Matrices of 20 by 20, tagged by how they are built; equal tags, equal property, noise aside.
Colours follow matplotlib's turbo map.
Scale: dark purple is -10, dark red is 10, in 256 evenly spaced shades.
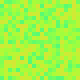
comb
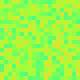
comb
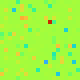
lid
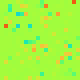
lid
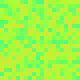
comb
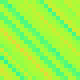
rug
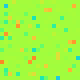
lid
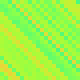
rug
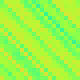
rug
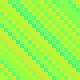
rug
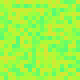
comb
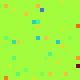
lid
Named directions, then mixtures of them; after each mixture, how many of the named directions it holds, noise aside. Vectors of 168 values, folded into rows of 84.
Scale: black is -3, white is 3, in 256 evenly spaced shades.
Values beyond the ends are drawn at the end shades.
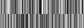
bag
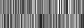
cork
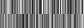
two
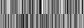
one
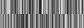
one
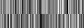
two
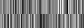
two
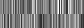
one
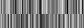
two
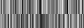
two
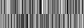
one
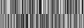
one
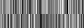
two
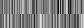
one
